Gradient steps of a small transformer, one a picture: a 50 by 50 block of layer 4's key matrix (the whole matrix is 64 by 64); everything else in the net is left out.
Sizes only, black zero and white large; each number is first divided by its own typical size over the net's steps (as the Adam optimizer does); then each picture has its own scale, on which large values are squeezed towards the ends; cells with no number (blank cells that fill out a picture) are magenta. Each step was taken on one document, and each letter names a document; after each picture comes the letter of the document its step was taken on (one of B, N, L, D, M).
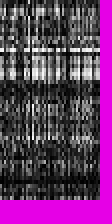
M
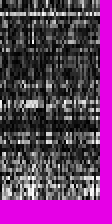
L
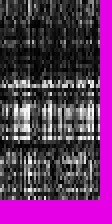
M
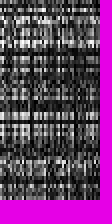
M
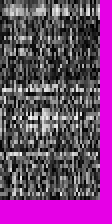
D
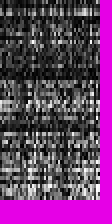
L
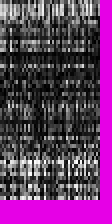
M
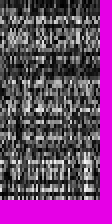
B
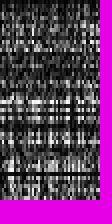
L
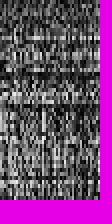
D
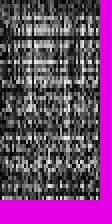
B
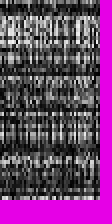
B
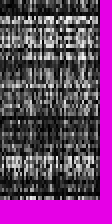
B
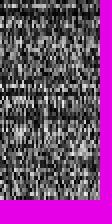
D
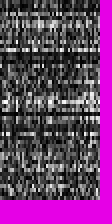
L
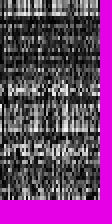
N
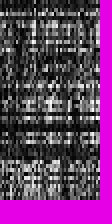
L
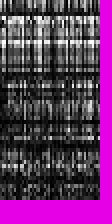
M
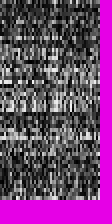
D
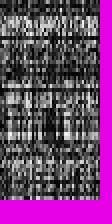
B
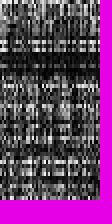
M
